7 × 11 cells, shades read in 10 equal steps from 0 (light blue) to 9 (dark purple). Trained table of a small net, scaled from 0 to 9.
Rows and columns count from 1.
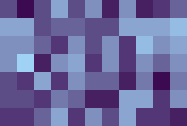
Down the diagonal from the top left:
6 2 5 3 3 8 6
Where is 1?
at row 2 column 11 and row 3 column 9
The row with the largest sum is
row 1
